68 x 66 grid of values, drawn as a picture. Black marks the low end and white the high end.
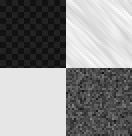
The table splits into 2 rows of 2 panels. Panel 1,1: very low, checkered, faint in contrast. Panel 1,2: very high, slanting down to the right, faint in contrast. Panel 2,1: very high, flat. Panel 2,2: low, fine-grained.
